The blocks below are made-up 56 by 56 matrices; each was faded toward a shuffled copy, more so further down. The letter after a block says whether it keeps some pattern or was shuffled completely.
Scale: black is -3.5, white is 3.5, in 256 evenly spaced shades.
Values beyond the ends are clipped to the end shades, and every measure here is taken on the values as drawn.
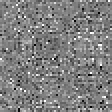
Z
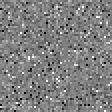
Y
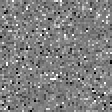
Y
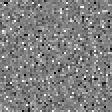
Y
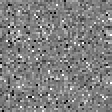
Z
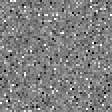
Y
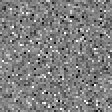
Y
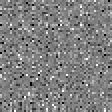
Z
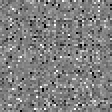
Z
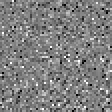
Z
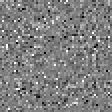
Z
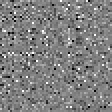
Z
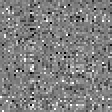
Z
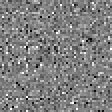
Z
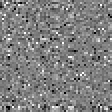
Z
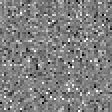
Z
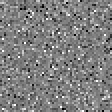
Y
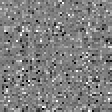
Z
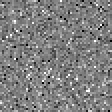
Y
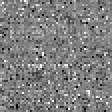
Z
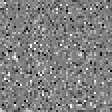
Z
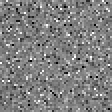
Y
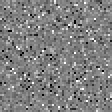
Y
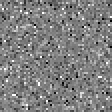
Y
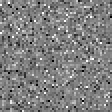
Y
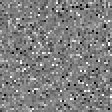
Y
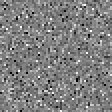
Y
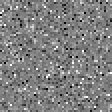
Y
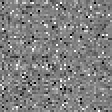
Z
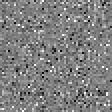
Z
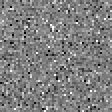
Y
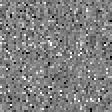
Z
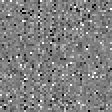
Z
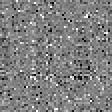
Z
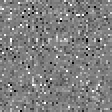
Z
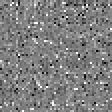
Z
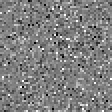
Y
